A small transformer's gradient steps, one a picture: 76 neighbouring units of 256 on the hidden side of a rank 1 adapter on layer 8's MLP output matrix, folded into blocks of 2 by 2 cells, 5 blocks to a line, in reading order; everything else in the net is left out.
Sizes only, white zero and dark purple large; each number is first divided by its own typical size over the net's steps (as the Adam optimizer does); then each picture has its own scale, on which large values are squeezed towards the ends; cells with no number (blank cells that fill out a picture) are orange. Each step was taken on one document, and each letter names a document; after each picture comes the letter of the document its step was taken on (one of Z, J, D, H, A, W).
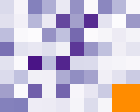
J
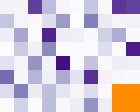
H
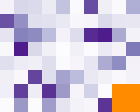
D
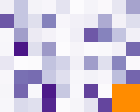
D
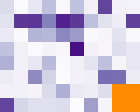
J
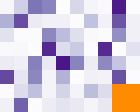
H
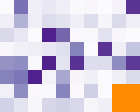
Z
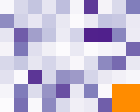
D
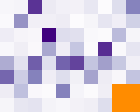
H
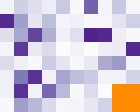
D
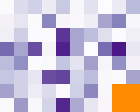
Z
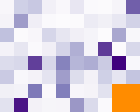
H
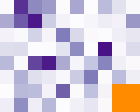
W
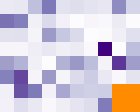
H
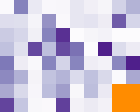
Z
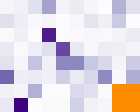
H
